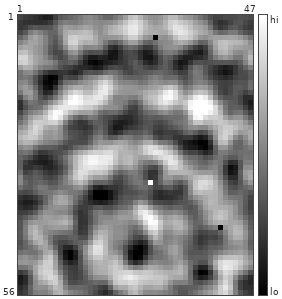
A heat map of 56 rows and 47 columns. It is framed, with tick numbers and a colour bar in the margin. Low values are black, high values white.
Three lone cells stand out: one far higher and two far lower than their neighbours. Rings spread out from the bottom middle. The field is mottled with small blotches. There is no overall slope.
